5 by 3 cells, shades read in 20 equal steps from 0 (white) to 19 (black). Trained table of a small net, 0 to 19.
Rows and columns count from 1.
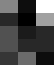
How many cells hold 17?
1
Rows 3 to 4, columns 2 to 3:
17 16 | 16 16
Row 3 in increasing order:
13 16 17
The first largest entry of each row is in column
2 2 2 2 3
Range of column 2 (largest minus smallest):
8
